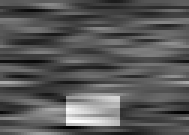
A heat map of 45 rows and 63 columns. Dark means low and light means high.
Grain: streaks across. Histogram: skewed, a long tail of high values. Roughest part: bottom middle. Odd patch: higher, in the bottom middle. Ninth with the highest average: bottom middle.
